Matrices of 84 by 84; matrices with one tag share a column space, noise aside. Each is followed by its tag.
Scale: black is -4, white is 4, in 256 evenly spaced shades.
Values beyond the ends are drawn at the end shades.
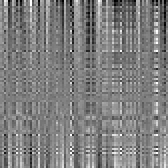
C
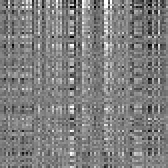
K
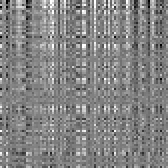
K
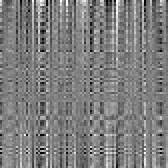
C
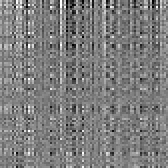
K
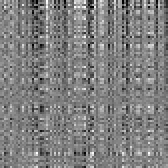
K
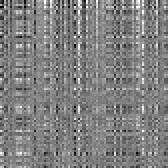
K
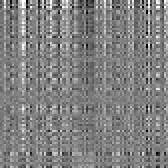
K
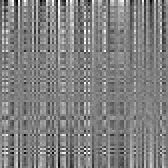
C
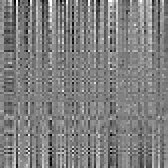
C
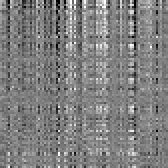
K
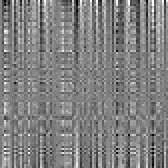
C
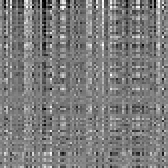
K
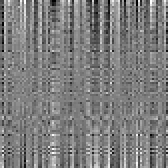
C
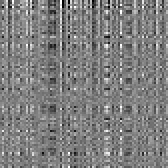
K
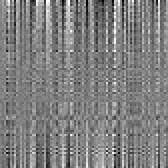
C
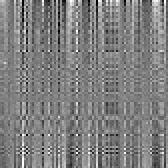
C
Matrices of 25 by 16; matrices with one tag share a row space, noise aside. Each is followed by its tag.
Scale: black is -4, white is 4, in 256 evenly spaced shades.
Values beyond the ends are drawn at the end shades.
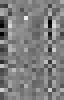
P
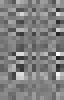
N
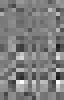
N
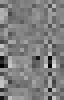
P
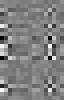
P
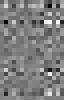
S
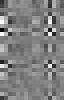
P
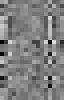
P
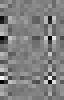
P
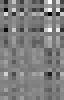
S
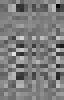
N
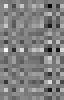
S
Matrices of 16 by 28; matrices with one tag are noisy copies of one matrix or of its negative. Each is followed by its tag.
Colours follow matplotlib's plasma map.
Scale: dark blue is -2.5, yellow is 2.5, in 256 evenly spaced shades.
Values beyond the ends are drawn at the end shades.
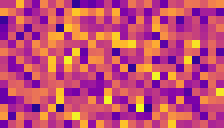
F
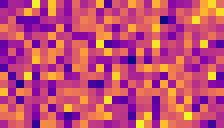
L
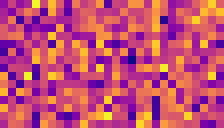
L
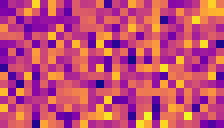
L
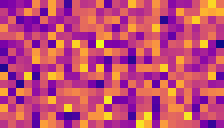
L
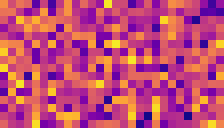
L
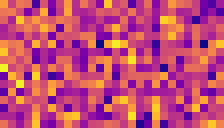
L
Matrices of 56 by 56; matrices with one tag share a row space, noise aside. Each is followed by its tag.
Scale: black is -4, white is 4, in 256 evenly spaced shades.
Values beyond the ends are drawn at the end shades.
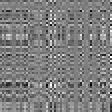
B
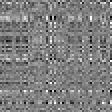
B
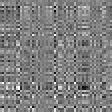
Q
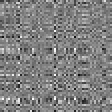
Q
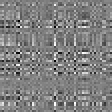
Q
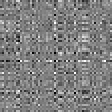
Q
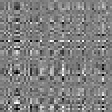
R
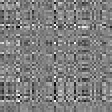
Q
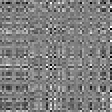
B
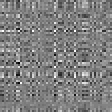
Q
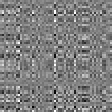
Q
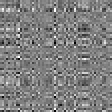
Q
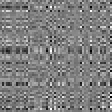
B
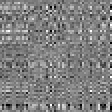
B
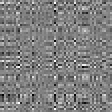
Q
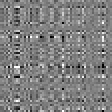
R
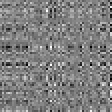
B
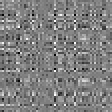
Q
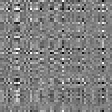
R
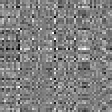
Q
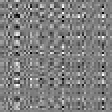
R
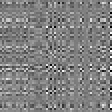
B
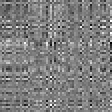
B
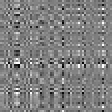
R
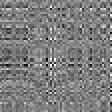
B
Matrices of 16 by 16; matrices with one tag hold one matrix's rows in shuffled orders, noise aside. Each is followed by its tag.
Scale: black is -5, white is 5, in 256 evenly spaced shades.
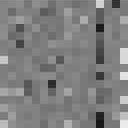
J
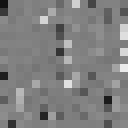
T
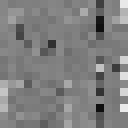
J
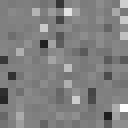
T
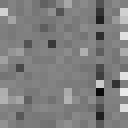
J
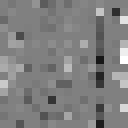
J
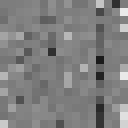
J
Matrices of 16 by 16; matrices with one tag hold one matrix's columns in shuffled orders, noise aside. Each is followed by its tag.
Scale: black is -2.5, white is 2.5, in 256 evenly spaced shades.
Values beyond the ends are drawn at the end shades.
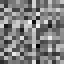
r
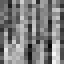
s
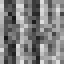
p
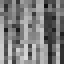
s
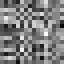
r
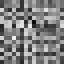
r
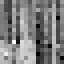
s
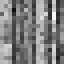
p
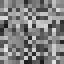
r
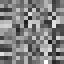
r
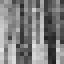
s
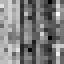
p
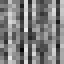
p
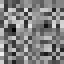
r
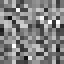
r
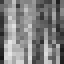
s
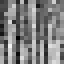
s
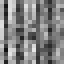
p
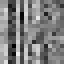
p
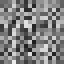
r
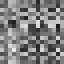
r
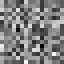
r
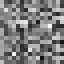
r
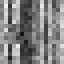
p
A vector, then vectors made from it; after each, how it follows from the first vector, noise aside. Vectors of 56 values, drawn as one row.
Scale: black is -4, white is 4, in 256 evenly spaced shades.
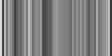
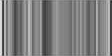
copied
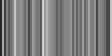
negated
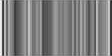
copied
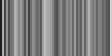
negated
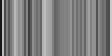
negated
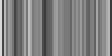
copied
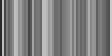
negated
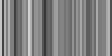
copied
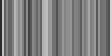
negated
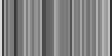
copied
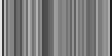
copied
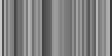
copied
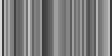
copied
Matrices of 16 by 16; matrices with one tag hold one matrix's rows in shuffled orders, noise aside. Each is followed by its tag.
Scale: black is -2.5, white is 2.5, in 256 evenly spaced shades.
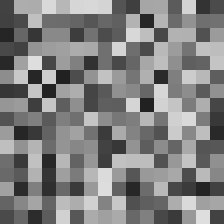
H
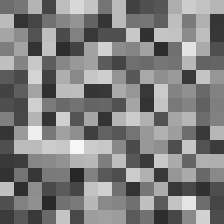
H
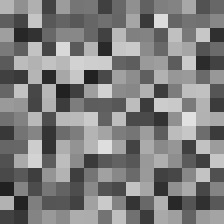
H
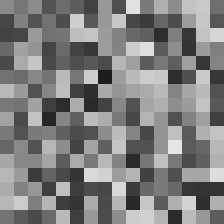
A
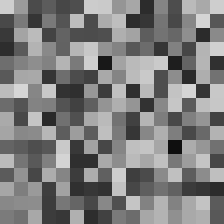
A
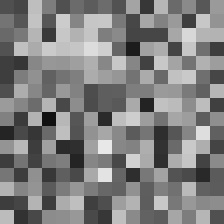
H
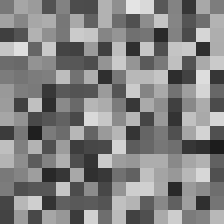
A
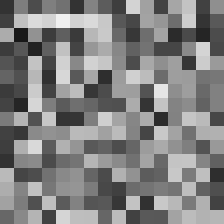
H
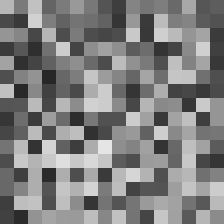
H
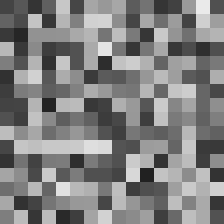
H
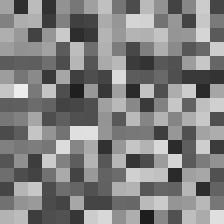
A
